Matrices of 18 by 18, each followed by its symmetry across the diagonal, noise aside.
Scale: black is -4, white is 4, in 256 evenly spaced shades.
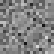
symmetric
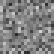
neither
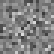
symmetric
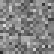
neither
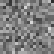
neither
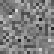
symmetric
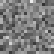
neither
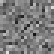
symmetric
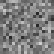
neither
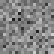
symmetric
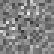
symmetric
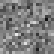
neither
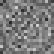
symmetric
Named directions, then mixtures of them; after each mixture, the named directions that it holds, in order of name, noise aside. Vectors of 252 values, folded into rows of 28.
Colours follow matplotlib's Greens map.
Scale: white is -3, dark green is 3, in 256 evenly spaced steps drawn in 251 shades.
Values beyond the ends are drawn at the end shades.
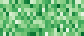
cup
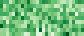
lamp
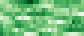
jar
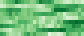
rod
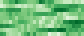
rod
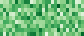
cup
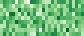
cup, lamp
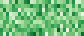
cup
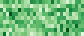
cup, rod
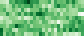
cup, jar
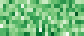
lamp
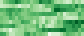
rod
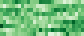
lamp, rod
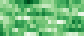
jar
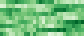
rod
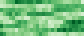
jar, rod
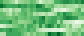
rod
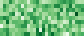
lamp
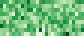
lamp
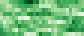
jar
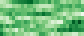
jar, rod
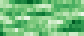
jar, rod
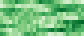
rod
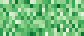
cup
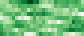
jar
